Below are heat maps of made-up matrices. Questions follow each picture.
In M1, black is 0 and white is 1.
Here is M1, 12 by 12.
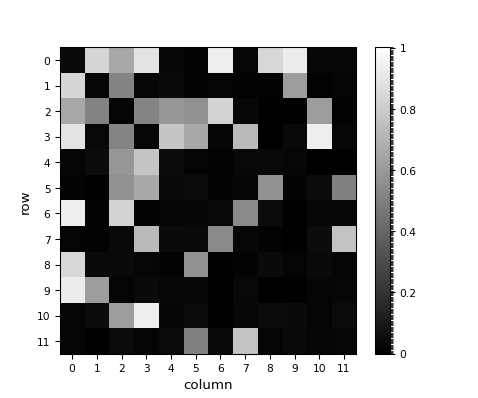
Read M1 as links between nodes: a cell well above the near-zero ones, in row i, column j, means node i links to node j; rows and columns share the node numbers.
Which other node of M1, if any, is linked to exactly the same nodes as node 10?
node 4
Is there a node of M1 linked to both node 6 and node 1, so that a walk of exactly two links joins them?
yes
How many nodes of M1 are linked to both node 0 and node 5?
3
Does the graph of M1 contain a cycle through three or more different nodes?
yes
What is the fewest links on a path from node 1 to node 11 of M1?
3
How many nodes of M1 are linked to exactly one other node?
0
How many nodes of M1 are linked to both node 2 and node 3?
4
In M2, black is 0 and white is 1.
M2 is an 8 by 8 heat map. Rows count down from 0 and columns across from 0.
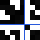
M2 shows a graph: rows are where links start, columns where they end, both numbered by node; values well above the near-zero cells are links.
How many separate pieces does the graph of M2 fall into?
1
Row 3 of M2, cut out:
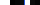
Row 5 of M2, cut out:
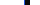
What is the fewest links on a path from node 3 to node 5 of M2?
1
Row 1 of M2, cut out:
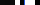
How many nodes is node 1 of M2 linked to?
3
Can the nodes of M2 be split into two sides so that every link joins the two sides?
no
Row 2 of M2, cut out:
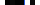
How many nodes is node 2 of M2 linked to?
3
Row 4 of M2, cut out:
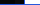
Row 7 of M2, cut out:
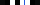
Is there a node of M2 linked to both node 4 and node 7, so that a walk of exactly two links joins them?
yes
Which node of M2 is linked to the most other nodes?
node 5
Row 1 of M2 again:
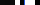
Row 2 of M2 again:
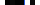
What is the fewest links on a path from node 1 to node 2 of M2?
2
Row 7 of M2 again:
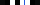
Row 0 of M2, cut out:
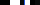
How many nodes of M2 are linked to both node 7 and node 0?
2
